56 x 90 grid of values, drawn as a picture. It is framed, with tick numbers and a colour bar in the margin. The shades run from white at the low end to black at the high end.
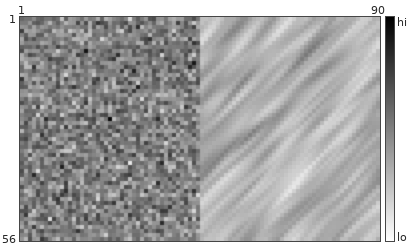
It is made of 1 by 2 panels. Panel 1,1: middling, fine-grained, strong in contrast. Panel 1,2: low, slanting up to the right.
